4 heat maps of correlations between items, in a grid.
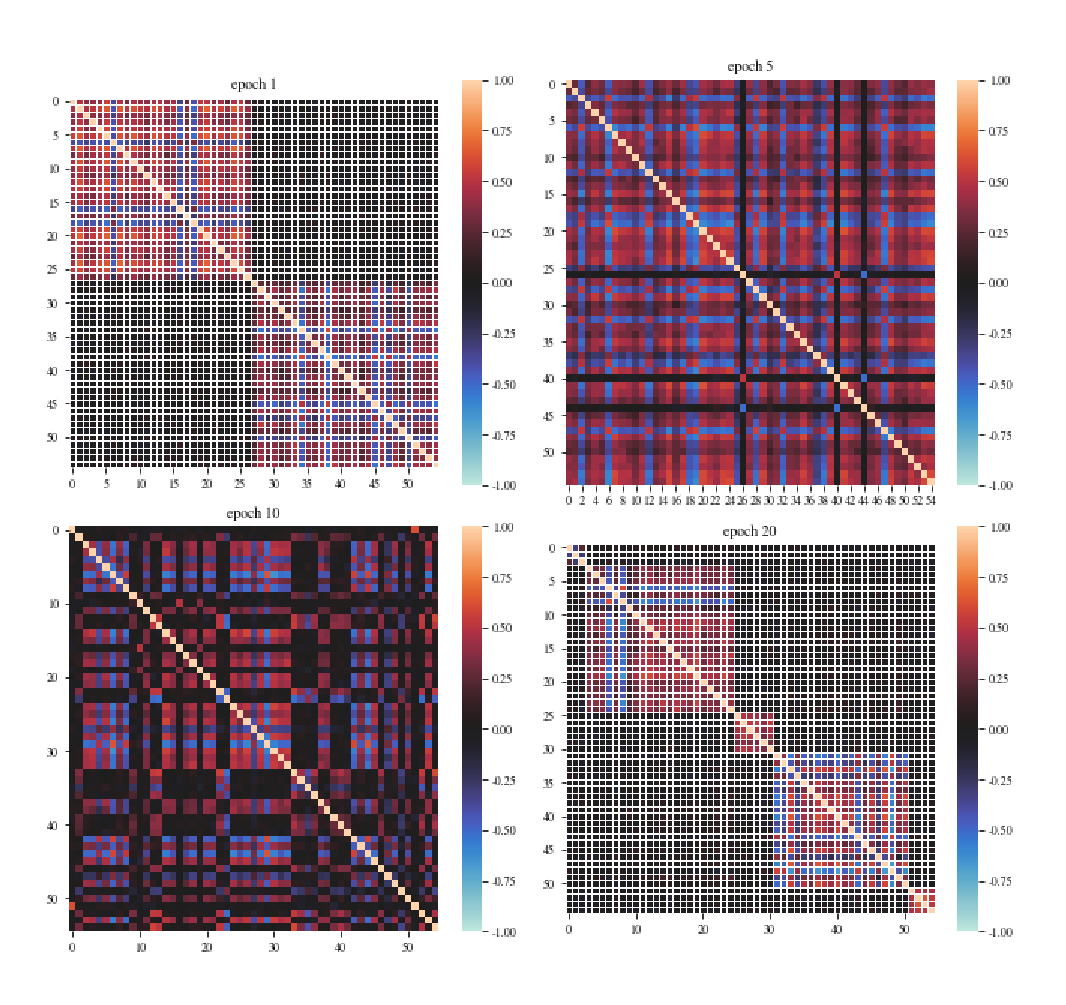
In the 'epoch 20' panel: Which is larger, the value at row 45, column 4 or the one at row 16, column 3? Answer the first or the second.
the second
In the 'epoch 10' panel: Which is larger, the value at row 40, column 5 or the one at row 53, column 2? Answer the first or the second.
the second
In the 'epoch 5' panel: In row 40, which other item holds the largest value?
26
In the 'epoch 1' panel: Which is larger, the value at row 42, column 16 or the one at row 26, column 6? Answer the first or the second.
the first
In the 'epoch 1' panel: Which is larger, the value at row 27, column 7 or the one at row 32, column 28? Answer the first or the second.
the second
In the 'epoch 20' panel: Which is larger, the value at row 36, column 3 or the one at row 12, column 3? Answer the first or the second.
the second
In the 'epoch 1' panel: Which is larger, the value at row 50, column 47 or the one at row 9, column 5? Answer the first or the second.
the second
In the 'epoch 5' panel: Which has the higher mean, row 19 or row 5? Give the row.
5
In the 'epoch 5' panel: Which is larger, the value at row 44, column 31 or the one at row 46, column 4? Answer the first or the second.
the second
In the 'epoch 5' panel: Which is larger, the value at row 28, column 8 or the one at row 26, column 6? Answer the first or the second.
the second
